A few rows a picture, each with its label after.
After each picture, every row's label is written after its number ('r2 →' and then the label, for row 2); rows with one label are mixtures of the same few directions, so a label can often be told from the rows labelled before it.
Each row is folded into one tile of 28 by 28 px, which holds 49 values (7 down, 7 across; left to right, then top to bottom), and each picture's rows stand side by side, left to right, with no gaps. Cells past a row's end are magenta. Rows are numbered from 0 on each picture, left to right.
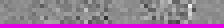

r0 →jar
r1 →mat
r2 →jar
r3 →jar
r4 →jar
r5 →jar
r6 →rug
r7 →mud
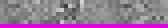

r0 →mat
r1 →mat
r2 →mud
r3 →mud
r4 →mat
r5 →jar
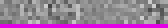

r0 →rug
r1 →rug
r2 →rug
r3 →rug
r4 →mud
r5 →rug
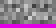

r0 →mat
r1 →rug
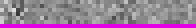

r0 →jar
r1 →mat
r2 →mud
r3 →mat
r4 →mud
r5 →mat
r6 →rug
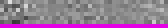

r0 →mat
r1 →jar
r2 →mud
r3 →jar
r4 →mud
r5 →mud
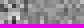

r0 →mud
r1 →mud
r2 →rug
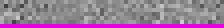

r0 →rug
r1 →rug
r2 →mat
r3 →jar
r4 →mud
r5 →rug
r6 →mud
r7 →rug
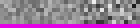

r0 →jar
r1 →jar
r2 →mat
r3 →mat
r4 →rug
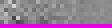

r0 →mat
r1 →mat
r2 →jar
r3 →jar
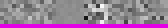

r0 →mud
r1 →mud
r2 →mat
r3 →rug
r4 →mud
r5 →jar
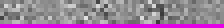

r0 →rug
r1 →jar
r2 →mat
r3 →mud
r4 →mat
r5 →rug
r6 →jar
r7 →mud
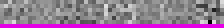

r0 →rug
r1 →jar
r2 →jar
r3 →rug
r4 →rug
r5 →rug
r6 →jar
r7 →mud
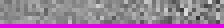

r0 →mat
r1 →jar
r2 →mud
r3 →mat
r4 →mud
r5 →mat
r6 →jar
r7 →mud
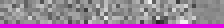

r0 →mud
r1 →mud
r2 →mud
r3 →jar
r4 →jar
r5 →mat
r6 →mat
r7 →mud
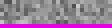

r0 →mat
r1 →mud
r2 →rug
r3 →jar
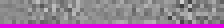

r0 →mud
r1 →mat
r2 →jar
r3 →mud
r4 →rug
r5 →rug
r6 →mud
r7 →jar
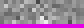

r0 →rug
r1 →mat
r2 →mud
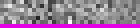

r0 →mud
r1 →jar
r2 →mud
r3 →mud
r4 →jar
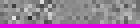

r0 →mat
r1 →mud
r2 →jar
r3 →rug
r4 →mud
